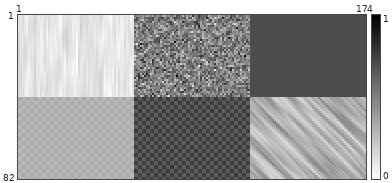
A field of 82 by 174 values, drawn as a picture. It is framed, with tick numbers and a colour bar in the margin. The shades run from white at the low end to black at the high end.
The table splits into 2 rows of 3 panels. Panel 1,1: very low, streaked downward, faint in contrast. Panel 1,2: middling, fine-grained, strong in contrast. Panel 1,3: high, flat. Panel 2,1: low, checkered, faint in contrast. Panel 2,2: high, checkered. Panel 2,3: low, slanting down to the right.
